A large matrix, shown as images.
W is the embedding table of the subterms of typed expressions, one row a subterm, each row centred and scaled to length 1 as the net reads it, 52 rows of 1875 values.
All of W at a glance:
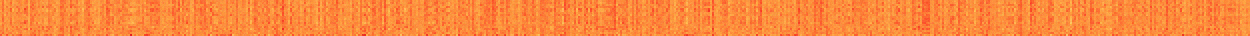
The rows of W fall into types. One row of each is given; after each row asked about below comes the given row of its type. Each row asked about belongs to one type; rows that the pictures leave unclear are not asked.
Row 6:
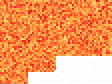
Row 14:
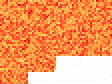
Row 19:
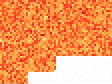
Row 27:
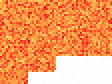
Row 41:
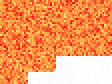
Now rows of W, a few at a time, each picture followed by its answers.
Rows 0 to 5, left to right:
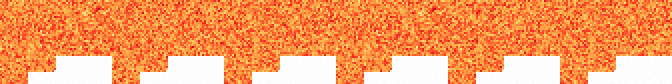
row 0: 14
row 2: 14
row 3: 14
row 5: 14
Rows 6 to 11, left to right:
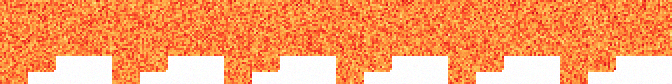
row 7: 41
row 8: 41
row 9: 41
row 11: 19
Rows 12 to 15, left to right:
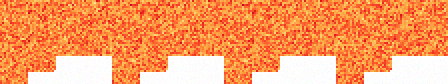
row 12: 6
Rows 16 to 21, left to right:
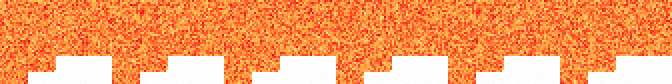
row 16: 27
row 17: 14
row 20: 14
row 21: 14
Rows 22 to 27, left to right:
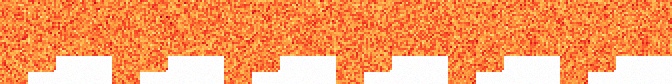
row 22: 19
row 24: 6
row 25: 41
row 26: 27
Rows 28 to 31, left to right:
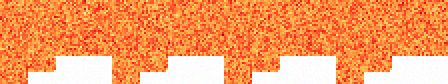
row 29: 41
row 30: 41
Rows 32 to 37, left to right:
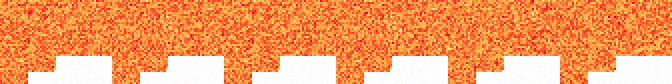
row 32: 14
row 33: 27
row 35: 27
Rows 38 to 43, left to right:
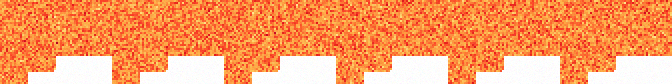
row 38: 27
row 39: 41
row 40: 19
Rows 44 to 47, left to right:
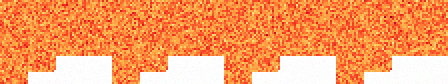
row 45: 6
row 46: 19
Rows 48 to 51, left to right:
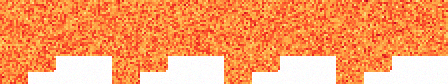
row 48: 14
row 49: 41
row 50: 6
